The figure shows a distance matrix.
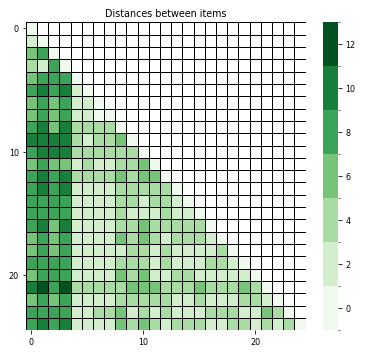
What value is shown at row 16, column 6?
2
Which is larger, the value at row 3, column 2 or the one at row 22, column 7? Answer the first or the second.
the first
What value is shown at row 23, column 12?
4
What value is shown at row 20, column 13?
4
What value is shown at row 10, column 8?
4
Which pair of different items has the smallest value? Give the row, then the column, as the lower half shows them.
7, 6
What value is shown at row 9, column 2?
10
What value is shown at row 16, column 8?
4
